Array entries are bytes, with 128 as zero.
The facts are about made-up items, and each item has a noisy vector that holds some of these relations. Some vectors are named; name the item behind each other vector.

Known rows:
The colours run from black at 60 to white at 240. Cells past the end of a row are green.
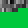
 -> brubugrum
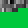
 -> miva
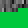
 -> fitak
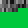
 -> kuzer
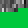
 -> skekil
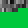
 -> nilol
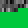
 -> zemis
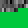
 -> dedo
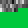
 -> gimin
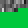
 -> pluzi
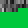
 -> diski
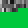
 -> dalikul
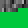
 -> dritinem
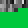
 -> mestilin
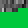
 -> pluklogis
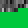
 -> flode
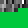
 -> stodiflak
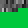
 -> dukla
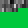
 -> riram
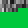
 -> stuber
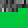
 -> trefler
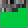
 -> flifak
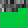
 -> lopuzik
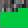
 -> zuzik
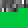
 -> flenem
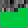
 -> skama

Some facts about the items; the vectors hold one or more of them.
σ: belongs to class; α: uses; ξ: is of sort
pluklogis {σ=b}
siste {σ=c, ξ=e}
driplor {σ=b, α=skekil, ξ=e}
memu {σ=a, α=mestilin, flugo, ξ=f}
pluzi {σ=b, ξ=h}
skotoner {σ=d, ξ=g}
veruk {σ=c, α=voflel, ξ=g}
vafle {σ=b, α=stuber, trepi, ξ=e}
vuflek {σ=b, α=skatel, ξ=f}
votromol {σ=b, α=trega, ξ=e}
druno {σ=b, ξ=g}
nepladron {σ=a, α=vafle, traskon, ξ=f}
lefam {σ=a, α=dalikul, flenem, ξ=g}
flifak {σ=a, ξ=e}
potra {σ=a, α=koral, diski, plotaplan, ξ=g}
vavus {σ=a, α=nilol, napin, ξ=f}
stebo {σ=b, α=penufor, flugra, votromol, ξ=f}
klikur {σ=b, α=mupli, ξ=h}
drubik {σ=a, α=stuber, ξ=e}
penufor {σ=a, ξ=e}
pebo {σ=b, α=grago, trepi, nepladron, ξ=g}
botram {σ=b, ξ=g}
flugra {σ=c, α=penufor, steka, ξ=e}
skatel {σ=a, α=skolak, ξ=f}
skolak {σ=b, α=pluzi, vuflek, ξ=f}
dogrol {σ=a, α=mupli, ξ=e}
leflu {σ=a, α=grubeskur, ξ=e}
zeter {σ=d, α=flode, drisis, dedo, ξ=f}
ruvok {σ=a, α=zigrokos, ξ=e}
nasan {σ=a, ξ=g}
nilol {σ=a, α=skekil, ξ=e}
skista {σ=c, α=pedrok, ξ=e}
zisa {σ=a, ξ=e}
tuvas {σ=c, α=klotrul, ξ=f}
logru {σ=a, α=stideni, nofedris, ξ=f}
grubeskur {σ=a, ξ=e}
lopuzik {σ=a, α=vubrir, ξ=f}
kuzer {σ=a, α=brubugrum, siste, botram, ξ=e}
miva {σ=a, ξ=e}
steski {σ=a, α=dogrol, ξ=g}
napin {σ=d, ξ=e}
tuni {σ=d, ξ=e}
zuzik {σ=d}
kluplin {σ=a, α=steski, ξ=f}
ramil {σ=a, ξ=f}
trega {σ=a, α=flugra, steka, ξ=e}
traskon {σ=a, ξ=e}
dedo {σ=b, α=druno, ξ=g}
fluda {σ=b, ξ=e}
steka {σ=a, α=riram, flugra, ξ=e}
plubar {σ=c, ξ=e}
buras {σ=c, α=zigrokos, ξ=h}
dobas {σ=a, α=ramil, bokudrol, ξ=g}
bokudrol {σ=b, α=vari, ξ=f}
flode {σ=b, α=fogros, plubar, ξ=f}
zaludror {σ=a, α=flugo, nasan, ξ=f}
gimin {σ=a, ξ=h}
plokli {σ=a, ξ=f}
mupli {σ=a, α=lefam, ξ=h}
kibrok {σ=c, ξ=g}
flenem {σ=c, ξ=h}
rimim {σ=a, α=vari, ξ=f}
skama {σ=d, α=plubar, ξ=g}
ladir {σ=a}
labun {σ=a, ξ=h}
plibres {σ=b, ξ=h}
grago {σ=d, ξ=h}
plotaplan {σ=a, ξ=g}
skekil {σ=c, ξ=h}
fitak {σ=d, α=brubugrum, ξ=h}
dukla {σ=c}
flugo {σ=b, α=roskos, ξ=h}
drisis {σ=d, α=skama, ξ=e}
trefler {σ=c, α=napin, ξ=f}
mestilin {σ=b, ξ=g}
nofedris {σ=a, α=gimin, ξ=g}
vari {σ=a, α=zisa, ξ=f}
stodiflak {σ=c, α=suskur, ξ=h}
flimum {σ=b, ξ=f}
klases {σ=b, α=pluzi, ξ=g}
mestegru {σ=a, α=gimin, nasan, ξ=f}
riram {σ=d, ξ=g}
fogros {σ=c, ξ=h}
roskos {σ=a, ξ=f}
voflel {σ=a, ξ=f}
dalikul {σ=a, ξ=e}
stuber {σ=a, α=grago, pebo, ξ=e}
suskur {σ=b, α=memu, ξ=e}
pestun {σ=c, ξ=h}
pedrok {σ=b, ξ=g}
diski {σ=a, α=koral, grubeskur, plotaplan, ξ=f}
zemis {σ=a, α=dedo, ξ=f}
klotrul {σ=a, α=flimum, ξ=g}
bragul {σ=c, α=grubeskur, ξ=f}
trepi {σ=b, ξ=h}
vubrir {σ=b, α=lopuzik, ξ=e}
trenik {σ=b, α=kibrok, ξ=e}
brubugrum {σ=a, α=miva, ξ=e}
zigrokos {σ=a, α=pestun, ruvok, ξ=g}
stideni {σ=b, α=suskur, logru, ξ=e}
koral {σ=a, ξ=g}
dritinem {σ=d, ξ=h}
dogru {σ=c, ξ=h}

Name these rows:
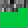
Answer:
napin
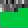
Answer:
nofedris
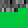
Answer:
fogros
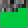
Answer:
tuni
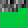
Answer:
steski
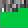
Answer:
trepi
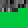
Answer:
zeter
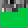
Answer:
grubeskur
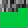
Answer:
drubik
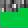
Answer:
grago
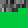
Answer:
ladir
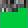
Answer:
siste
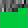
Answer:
klikur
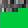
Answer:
votromol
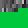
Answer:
dogru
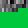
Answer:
dogrol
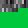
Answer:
kibrok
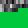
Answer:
mestegru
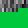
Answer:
pebo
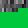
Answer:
klases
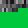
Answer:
skista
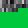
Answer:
lefam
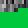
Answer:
suskur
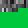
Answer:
flugra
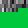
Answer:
vafle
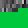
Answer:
buras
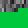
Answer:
labun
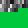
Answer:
roskos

